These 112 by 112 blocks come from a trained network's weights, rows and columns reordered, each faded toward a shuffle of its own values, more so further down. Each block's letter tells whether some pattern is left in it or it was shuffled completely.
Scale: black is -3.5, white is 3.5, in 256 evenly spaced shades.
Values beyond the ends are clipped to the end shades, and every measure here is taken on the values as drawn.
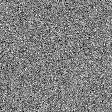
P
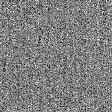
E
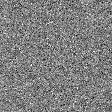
P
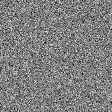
P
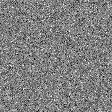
P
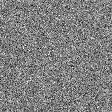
P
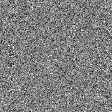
E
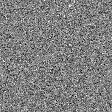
P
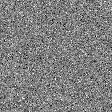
P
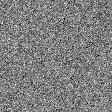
P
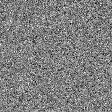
P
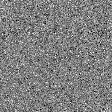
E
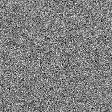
E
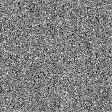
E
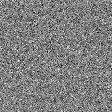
E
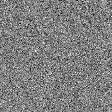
E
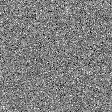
P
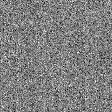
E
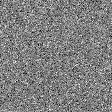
P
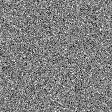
P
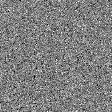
E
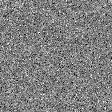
P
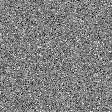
P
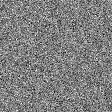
P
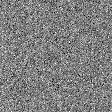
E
